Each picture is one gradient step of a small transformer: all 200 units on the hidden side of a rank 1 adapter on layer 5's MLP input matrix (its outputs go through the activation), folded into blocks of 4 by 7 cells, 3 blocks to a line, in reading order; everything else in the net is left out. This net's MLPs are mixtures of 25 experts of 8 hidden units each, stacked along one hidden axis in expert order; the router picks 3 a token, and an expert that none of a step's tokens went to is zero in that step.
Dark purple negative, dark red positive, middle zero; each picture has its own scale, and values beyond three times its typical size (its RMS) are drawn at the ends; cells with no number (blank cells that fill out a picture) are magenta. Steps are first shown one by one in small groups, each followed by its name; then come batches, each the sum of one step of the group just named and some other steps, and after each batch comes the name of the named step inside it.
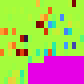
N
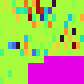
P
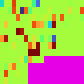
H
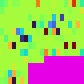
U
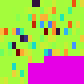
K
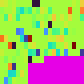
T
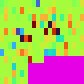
K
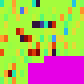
H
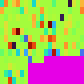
T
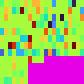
P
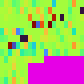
P
